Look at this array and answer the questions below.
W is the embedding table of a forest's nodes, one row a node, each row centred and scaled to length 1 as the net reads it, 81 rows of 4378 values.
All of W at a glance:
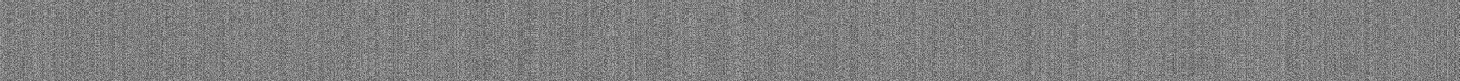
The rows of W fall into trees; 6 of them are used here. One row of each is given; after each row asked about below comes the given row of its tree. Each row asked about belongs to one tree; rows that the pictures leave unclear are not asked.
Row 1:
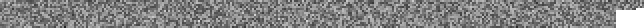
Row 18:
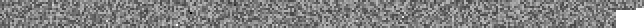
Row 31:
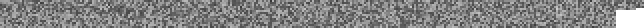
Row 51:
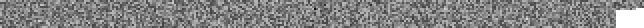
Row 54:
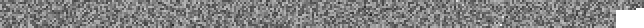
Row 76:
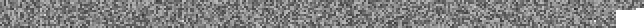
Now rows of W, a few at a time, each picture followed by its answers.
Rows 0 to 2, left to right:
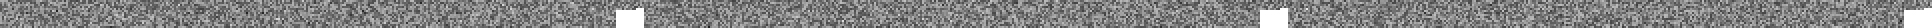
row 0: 1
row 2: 51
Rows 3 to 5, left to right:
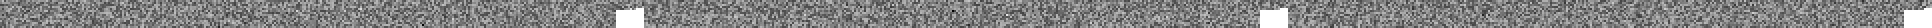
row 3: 18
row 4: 31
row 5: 1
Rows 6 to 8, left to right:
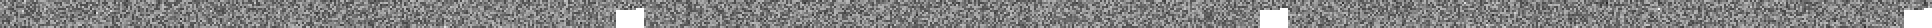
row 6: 76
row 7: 51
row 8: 31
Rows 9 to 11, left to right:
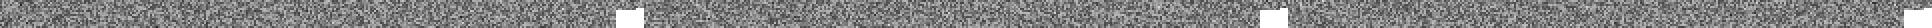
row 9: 1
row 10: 18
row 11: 31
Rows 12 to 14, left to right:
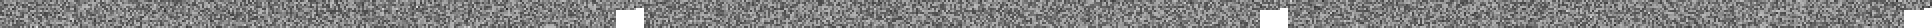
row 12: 18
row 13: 18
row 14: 18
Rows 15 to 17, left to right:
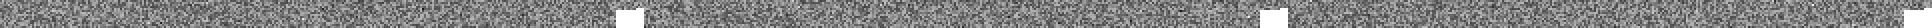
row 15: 1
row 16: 76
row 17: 1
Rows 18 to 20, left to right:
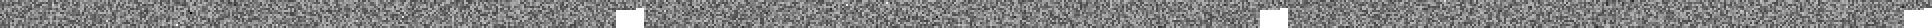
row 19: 51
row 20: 51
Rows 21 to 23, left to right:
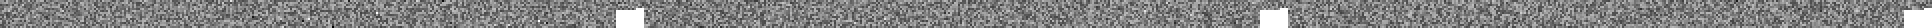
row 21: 18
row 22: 51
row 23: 54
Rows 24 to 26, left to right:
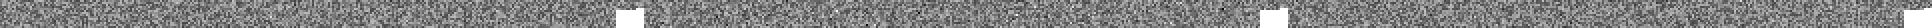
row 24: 1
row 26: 76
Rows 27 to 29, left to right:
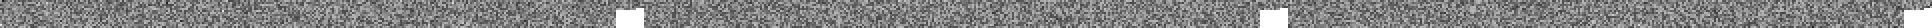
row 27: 31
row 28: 51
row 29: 18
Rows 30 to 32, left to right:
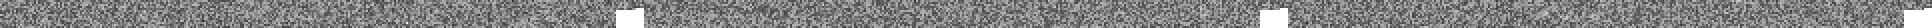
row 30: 54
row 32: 54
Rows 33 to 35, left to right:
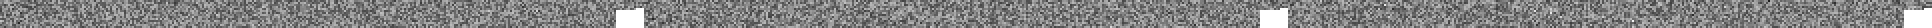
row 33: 18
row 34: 54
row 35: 54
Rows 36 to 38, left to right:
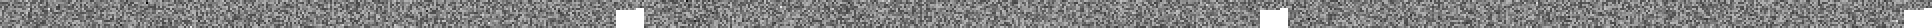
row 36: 51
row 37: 1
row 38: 51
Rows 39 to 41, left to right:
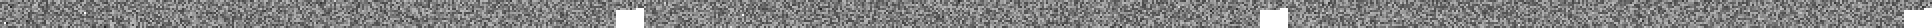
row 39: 51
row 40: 31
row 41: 1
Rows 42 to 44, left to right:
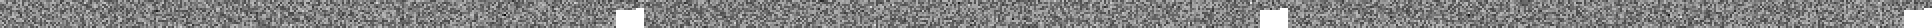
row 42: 31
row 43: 51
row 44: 31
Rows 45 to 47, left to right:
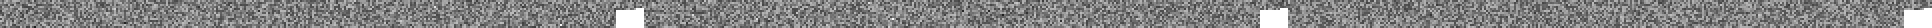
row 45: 18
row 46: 54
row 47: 31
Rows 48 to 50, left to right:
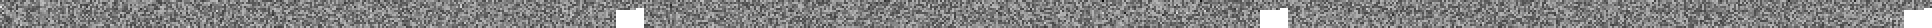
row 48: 76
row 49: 18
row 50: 31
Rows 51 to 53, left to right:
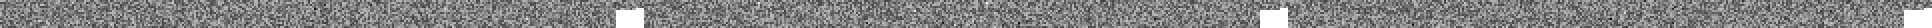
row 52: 18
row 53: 31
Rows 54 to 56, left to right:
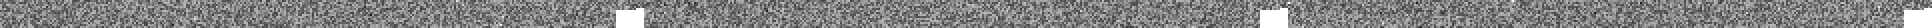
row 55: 51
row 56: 31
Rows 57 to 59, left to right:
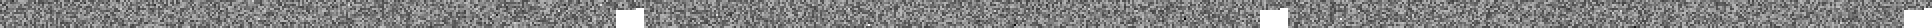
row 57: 54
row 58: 54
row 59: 51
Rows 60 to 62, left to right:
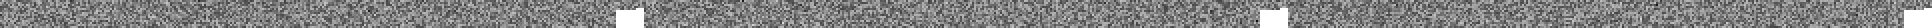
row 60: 1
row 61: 1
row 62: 51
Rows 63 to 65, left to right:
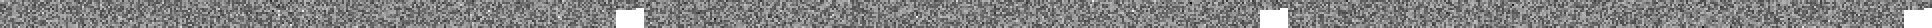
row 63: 31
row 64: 54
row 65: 54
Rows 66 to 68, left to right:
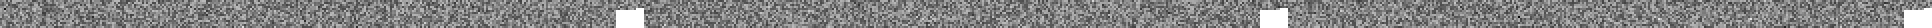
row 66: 51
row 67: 54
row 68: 1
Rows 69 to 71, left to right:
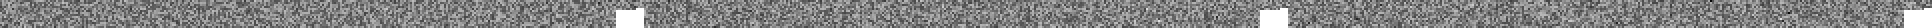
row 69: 1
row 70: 51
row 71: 54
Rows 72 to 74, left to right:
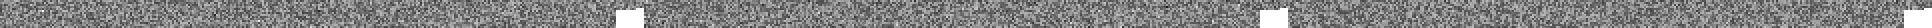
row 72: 18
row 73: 18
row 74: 54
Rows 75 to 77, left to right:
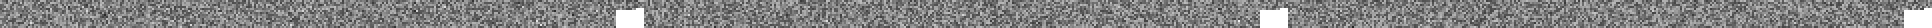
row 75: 31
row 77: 1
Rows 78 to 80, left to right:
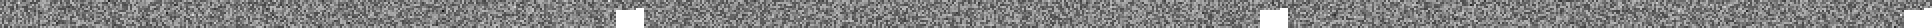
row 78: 76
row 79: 51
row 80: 18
